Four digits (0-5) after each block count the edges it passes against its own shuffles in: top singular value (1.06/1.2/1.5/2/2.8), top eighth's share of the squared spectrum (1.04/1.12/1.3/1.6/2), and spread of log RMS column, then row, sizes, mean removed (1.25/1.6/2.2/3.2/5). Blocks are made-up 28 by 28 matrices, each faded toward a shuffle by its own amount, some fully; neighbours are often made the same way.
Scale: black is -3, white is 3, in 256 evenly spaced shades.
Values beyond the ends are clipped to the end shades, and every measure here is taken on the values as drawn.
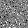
0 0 0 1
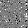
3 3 1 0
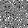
3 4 2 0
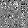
3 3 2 1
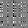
4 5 3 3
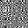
4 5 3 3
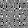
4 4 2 2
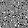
2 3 0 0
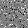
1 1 0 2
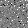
1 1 0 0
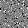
0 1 1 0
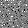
0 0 0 0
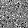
0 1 0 0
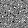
0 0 0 0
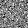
0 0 0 0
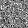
2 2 0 0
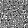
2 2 0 1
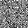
2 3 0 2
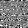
1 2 0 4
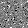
0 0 0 0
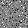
0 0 0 0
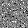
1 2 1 0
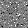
1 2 0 0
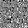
3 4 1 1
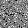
1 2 0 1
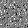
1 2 0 0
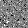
0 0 0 0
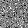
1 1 0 0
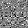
3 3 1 1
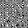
3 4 2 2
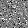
1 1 0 0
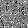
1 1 0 0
